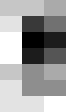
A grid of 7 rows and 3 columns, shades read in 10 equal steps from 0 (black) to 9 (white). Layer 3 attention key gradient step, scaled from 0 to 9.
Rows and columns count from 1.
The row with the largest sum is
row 7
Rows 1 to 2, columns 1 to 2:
7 7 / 8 2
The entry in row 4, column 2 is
1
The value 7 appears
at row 1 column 1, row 1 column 2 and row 5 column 1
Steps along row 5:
down up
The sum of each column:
56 28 34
